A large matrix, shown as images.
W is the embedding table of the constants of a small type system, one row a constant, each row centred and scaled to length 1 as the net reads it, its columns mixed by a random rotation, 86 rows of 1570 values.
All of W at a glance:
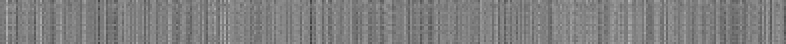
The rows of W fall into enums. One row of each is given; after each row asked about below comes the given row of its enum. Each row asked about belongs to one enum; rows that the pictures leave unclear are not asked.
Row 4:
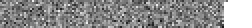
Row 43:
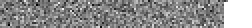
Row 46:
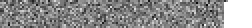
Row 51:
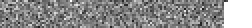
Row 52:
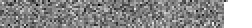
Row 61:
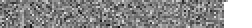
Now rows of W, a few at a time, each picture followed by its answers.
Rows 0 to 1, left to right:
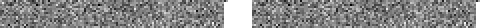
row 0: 52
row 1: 52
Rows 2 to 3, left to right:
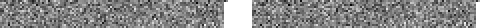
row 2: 46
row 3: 52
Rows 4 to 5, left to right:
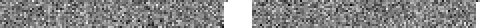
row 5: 52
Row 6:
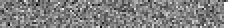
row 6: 43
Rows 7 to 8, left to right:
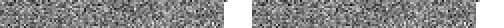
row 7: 52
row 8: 52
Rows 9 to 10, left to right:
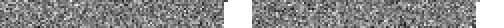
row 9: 51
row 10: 4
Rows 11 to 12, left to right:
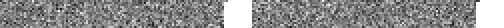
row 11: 4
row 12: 51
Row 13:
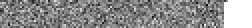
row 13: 46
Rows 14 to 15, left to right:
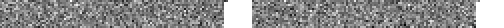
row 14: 51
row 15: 4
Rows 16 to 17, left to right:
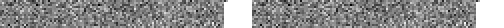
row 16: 52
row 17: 52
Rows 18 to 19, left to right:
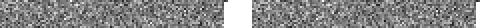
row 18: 51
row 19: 51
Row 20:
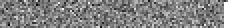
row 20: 43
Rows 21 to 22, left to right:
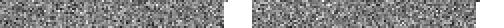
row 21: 4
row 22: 51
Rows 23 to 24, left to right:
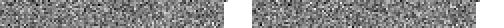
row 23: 52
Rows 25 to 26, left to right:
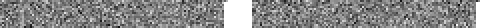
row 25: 61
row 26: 46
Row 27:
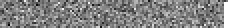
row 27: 43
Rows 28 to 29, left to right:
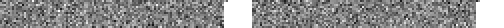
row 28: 4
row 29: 46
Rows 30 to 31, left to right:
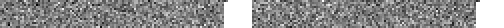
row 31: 51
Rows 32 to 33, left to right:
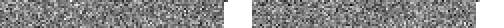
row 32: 51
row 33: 52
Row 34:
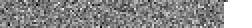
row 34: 43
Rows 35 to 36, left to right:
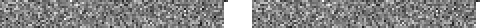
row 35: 51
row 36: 51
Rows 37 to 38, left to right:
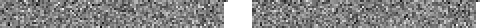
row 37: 43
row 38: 46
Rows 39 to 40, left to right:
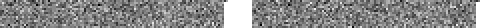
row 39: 52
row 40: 43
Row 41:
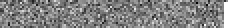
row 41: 46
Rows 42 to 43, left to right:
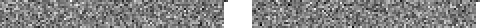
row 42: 51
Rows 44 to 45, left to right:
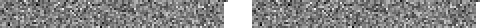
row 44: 43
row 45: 43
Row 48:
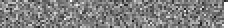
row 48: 51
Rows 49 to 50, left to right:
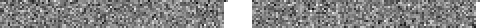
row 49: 46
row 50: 4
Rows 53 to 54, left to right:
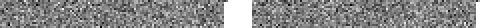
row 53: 43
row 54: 52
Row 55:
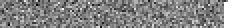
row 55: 43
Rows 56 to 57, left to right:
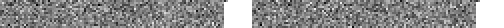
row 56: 52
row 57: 43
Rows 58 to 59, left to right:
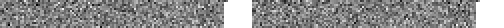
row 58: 43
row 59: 46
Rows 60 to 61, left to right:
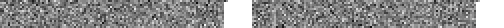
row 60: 46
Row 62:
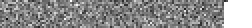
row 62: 51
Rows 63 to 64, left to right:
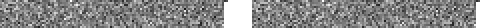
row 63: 51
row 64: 51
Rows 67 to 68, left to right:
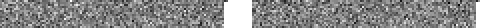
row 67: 51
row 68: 46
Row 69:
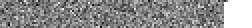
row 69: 43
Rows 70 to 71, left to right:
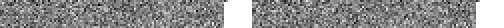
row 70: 52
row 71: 46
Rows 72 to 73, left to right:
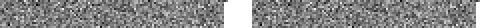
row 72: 43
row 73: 43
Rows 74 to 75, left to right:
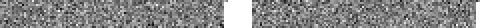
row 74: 4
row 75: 46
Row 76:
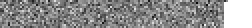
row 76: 46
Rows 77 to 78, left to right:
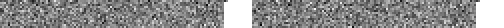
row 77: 46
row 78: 43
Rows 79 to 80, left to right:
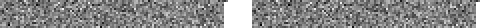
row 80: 43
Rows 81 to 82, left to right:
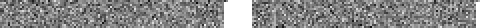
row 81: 46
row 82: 61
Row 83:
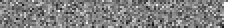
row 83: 4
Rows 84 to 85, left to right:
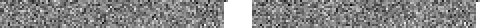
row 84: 46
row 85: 52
